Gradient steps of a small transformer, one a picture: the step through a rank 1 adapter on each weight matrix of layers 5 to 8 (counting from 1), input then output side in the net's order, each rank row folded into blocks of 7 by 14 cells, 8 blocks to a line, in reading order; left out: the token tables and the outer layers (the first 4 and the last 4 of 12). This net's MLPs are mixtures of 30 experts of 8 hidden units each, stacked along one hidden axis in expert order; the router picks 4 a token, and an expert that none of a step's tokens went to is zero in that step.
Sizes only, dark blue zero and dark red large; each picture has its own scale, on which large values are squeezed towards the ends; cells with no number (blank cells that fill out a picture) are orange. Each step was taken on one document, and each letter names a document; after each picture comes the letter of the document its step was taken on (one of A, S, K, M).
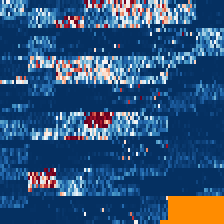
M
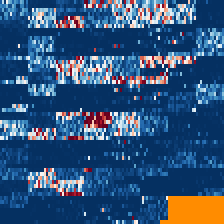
M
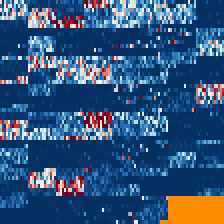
M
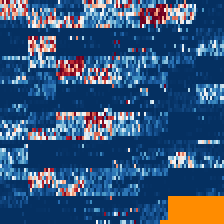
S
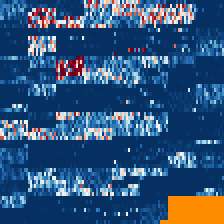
S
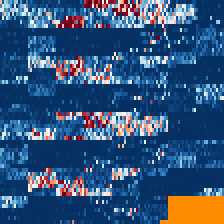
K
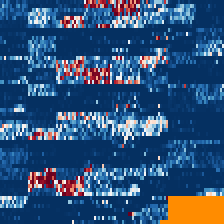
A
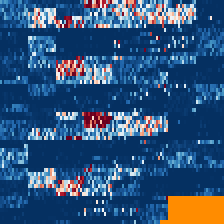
K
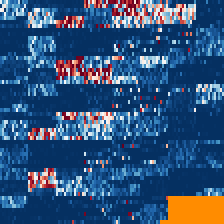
A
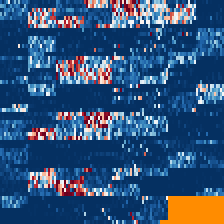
M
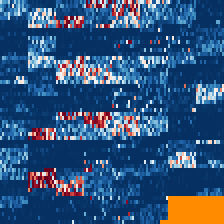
A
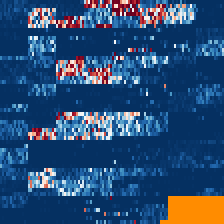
S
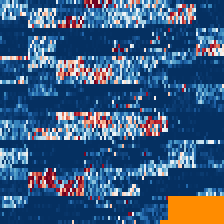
A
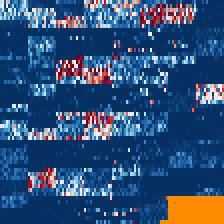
S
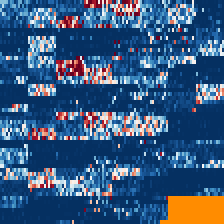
K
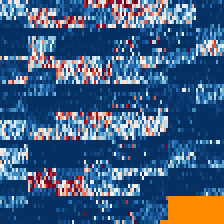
A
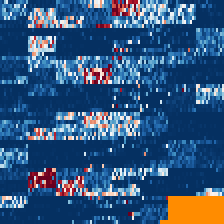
A
